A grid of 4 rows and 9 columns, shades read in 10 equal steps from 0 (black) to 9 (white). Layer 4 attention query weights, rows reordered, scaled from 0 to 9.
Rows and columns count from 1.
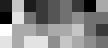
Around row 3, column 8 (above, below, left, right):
4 5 7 2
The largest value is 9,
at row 3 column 1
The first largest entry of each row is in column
2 2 1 1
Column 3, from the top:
1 4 6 8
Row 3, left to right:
9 6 6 5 6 6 7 4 2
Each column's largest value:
9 8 8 8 6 7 7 5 6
